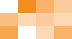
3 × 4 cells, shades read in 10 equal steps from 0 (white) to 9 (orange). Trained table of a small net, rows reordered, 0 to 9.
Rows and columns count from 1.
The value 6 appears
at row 1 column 3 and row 3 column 4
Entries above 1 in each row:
3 4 3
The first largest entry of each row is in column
2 1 1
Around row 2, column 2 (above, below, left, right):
9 0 5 4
